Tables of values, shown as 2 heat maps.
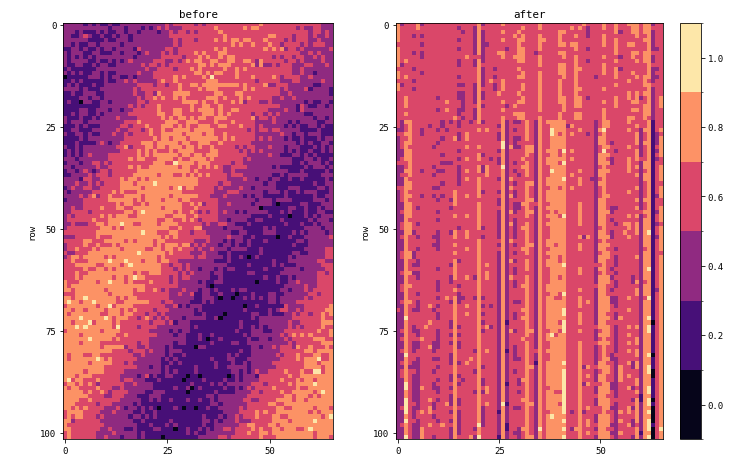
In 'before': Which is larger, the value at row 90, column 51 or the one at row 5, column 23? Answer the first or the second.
the first
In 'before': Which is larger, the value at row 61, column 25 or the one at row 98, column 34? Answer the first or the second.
the first
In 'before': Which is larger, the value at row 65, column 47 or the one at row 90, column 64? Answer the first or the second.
the second
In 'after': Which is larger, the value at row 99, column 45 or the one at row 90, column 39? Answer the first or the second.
the first
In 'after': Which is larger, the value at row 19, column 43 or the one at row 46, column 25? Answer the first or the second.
the first
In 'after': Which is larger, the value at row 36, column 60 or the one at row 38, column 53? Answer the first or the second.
the second
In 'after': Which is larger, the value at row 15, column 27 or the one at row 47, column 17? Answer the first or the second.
the second
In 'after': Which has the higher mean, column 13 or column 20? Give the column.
20
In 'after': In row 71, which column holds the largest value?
41
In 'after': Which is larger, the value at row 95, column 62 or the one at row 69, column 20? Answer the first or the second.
the first
